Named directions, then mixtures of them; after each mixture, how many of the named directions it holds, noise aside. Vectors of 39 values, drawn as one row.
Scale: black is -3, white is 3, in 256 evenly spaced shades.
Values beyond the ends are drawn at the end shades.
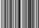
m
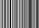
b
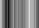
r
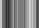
one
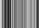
two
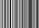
one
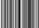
one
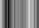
one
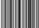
one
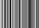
two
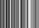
three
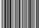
three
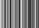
two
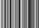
two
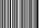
two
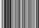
three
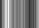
one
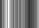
one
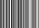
one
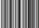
one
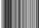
two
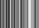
three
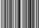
one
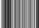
three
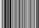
three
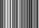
three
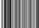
three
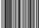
two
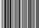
three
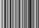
two
